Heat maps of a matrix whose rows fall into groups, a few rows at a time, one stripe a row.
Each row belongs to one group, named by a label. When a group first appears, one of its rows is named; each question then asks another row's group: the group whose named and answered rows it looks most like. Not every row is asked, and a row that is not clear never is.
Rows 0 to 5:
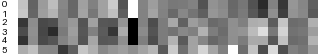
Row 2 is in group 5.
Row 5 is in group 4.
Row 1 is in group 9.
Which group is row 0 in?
9
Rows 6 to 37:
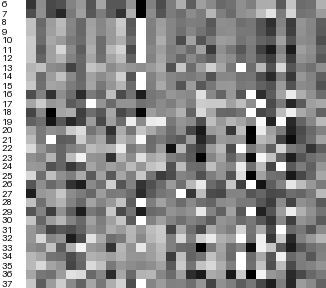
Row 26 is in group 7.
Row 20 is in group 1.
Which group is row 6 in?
5
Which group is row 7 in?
5
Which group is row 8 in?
9
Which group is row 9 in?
9
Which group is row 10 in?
9
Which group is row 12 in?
9
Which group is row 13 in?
4
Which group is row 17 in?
4
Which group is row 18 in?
7
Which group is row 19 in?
4
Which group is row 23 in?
1
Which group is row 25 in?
1
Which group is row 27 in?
5
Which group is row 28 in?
9
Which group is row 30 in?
9
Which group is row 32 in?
4
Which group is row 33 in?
1
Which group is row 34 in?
4
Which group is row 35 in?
4
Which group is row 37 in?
9
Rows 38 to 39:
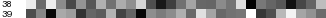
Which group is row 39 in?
7
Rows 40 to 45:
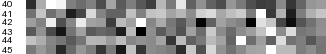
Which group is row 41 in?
4
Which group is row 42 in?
1
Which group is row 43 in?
5
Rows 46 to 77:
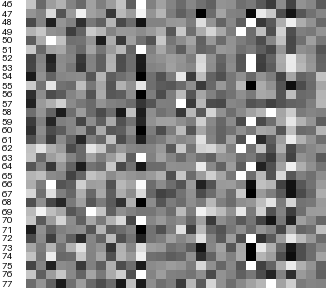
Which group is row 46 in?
9
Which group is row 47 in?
1
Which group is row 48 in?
7
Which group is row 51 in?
9
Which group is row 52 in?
7
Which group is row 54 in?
5
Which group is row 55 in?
1
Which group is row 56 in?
5
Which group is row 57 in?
5
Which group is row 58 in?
5
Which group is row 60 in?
5
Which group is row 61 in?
7
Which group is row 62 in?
4
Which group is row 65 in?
4
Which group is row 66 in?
1
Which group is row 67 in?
1
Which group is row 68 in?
5
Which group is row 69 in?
4
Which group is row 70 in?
9
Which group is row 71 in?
5
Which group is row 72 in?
7
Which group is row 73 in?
1
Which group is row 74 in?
1
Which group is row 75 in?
7
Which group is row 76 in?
9
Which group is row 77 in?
5
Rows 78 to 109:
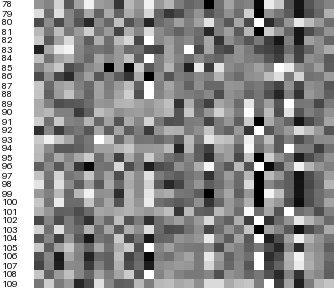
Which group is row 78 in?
1
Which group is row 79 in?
1
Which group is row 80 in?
7
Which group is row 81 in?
1
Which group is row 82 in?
9
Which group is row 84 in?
9
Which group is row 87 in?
9
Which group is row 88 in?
9
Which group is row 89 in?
4
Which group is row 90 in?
4
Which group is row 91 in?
1
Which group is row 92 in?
7
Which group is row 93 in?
4
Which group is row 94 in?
4
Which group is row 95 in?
1
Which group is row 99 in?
1
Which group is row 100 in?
1
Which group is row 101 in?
4
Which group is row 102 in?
7
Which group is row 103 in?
1
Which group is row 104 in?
7
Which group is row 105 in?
9
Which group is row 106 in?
7
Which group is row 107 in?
7
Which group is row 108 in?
9
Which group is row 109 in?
4
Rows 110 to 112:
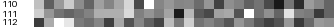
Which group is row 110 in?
9
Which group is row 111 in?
4
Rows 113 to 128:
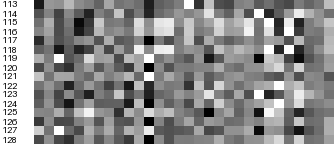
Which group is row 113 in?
5
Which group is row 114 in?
7
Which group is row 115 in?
4
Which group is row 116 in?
4
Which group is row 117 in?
5
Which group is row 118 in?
4
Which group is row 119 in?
1
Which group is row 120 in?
5
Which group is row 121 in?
9
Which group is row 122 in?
5
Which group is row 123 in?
7
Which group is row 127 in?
1
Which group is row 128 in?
5
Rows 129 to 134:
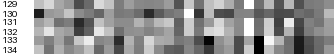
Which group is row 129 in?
4
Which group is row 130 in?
5
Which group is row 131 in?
4
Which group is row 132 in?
4
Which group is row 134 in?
1
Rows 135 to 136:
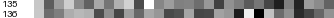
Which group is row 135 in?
9
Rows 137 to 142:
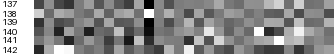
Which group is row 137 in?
5
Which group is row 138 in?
9
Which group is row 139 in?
5
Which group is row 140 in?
7
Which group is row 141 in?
5
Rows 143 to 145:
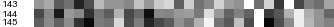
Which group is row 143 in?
4
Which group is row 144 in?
7
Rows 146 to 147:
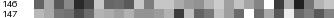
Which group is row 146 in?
4
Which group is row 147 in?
4
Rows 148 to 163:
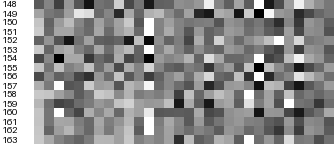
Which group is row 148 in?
7
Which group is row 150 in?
9
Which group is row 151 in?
9
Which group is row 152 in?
5
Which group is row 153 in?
9
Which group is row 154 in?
7
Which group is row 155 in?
1
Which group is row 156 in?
7
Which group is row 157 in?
1
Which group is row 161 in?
9
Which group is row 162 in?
9
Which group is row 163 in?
4
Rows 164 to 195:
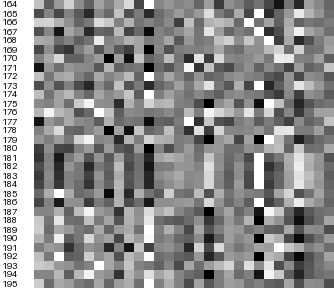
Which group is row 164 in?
9
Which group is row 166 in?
4
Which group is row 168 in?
4
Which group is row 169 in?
5
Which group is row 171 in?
5
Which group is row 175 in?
1
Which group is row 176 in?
4
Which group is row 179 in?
1
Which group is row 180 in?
5
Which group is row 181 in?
7
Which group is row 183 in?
7
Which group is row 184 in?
7
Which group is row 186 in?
7
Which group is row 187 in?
1
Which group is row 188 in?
1
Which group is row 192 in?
1
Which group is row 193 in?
4
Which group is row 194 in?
1
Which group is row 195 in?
9
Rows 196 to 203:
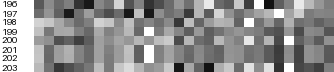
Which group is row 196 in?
7
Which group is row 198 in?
4
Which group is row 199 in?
9
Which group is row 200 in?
4
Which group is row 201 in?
9
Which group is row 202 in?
9
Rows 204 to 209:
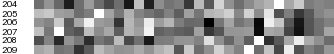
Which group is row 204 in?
5
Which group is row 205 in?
4
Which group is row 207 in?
1
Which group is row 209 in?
4
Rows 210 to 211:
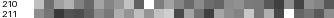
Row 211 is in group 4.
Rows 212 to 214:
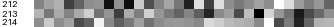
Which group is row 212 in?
5
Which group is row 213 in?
1
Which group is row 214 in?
4
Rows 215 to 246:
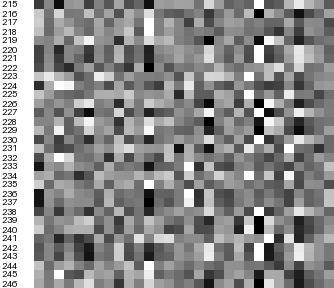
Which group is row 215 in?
7
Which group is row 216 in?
1
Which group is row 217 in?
9
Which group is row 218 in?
9
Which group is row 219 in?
1
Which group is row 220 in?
7
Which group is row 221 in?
7
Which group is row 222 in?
5
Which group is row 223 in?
4
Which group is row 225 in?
4
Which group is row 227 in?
7
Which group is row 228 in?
1
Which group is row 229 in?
1
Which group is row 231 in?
4
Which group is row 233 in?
5
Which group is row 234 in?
4
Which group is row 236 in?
5
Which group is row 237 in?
5
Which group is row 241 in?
4
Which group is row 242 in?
7
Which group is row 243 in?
7
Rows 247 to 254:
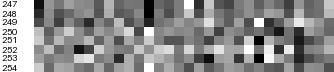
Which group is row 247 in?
5
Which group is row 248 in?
5
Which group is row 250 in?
9
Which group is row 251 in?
1
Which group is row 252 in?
4
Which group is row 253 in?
1
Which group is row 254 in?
9
